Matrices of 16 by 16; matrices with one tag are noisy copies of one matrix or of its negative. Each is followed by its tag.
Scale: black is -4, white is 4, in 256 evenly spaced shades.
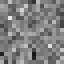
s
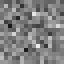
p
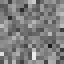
s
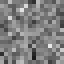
s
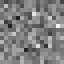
p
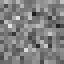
p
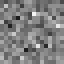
p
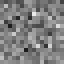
p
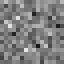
p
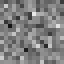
p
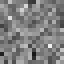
s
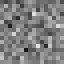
p
